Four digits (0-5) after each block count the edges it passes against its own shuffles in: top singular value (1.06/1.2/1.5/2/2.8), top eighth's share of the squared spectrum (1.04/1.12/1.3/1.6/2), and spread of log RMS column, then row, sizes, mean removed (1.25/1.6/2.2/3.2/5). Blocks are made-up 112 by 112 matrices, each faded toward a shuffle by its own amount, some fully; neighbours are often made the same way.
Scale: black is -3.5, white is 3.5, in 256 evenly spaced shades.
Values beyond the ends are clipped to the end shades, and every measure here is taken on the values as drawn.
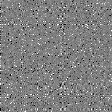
4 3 2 2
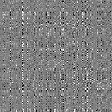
5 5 4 3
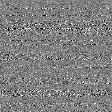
2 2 0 4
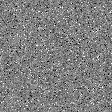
0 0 0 0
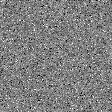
0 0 0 1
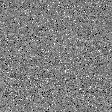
0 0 0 1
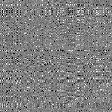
5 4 3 3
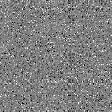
4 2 1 1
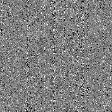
1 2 3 0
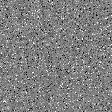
3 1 0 0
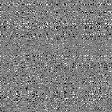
4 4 2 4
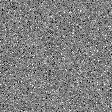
0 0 1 0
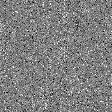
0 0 2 0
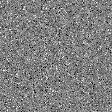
1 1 2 0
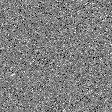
0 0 0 0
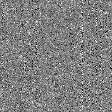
2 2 3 0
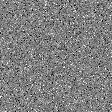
0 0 0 0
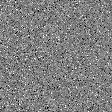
0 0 0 0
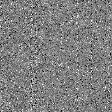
1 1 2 0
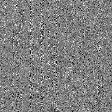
1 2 3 0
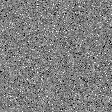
0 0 0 0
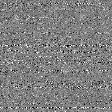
2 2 0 4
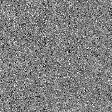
0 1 2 0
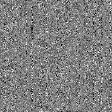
1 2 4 0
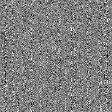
1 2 4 0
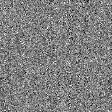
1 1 2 0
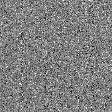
0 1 2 0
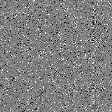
4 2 1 0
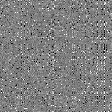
5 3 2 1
